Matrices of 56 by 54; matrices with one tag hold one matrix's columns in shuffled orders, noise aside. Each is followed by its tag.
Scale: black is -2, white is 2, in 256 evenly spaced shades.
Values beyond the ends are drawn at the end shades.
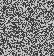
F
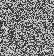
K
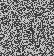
K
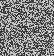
F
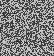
K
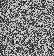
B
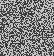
F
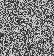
B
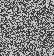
F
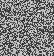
F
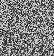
B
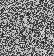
K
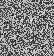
K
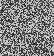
B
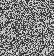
K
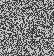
K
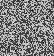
B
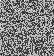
B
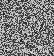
K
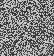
F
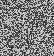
K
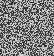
F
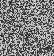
B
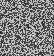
K
